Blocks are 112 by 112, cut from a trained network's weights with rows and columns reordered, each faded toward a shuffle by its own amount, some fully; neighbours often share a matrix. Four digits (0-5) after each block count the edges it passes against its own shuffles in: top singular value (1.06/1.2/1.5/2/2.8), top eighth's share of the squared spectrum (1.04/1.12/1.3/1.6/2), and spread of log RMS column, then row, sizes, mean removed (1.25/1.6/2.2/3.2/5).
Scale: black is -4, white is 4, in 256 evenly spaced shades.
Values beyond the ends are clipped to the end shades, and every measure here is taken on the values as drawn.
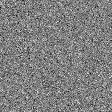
1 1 0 0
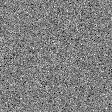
0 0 0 0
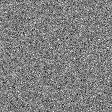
0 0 0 0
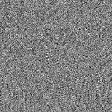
3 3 1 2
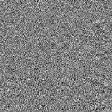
4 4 2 2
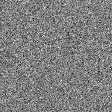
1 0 0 0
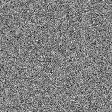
2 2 0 0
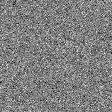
1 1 0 0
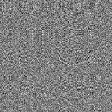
4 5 2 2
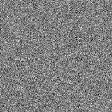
3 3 1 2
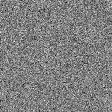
2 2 0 0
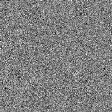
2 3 1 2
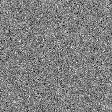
1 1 0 0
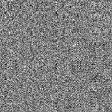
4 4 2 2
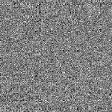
3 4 2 2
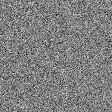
0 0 0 0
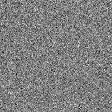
2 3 1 1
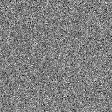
2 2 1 1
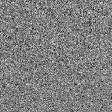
2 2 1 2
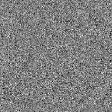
3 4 2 3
